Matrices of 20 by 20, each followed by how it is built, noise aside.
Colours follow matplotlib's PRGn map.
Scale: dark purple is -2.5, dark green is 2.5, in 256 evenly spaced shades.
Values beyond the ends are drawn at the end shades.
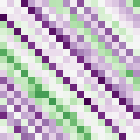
Toeplitz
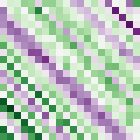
Toeplitz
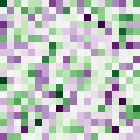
noise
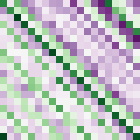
Toeplitz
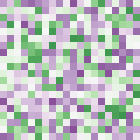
noise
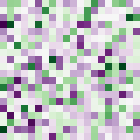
noise
